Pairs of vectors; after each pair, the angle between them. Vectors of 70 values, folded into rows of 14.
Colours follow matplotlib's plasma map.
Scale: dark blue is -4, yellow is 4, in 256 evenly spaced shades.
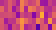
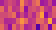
nearly parallel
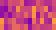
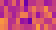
partly aligned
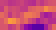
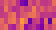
partly aligned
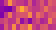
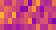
partly opposed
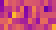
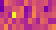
nearly parallel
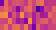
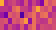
nearly opposite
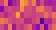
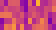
partly opposed
